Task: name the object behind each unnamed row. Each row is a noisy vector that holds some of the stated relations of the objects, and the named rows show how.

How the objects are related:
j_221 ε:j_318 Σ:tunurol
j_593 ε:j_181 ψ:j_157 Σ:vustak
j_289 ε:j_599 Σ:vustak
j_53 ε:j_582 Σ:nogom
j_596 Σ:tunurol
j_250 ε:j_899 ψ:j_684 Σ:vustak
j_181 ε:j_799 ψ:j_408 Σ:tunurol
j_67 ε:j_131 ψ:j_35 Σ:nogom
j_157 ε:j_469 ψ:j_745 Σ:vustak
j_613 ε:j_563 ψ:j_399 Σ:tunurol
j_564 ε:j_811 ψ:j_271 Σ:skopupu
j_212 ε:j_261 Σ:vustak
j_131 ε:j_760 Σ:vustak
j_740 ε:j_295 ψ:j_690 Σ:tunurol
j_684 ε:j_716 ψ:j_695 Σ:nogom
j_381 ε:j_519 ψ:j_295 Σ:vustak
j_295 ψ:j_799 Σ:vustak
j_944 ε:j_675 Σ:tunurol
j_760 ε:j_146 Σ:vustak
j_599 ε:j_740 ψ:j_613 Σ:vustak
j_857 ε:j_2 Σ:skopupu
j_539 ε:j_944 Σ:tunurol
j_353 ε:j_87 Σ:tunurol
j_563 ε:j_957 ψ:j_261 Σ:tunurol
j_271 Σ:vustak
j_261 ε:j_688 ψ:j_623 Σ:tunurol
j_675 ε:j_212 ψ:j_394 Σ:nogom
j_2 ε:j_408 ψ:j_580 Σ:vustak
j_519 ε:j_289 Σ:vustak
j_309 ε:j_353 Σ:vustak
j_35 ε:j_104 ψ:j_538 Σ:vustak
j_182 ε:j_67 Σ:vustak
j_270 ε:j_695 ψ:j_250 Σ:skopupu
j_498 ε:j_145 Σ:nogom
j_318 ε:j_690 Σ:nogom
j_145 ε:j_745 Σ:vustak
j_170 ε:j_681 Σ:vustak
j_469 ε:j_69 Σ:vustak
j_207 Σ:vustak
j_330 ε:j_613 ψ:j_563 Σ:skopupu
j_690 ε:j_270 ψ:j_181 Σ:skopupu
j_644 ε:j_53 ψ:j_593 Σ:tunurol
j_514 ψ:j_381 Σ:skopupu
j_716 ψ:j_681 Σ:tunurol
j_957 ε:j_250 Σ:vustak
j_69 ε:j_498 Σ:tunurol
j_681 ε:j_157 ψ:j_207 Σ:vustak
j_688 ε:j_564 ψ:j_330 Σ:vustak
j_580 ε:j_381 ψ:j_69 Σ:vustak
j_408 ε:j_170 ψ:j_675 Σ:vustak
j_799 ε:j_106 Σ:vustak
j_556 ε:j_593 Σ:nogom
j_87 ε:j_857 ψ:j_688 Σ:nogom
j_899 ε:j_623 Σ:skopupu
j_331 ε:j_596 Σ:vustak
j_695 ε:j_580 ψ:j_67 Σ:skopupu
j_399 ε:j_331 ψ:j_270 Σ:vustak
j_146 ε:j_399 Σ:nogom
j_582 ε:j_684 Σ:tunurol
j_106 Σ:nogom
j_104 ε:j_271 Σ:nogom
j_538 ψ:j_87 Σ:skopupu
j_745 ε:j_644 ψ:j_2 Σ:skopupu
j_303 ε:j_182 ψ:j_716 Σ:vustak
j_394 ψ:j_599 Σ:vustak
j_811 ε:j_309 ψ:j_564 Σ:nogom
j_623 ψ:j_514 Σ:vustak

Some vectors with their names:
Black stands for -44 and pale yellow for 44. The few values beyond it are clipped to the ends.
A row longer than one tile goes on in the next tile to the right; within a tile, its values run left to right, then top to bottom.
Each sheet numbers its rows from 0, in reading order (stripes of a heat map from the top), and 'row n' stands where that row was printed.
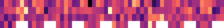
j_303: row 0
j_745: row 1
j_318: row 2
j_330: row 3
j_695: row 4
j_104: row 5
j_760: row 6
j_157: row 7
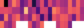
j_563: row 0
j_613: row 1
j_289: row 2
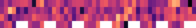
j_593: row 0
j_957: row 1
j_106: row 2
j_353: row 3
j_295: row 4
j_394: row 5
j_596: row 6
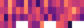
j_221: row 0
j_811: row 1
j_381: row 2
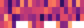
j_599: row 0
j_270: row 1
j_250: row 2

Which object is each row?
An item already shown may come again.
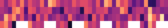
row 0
j_295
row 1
j_695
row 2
j_799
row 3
j_695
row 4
j_745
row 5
j_271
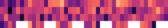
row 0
j_675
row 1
j_270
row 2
j_399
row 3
j_690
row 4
j_2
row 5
j_381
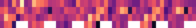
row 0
j_740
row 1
j_2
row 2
j_207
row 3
j_295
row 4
j_644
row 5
j_295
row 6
j_644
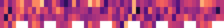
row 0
j_67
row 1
j_580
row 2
j_688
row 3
j_69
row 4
j_684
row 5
j_556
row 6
j_538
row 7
j_2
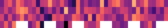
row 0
j_182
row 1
j_181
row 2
j_716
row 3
j_261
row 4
j_681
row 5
j_408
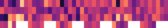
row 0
j_35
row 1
j_87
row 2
j_613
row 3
j_170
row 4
j_623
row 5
j_514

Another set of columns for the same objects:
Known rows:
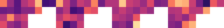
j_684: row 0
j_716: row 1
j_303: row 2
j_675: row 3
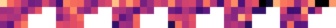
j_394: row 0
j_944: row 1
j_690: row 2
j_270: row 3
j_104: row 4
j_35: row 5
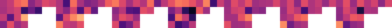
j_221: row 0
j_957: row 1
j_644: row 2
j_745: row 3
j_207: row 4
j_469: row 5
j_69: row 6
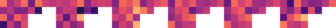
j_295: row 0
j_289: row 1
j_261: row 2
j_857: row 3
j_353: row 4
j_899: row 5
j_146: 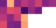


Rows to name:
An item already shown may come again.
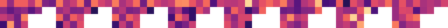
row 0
j_695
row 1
j_295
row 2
j_295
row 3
j_157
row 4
j_106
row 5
j_684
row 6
j_623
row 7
j_170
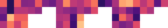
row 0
j_250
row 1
j_67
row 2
j_2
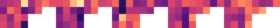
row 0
j_799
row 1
j_593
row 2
j_250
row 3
j_538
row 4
j_688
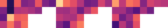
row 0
j_250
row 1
j_394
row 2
j_740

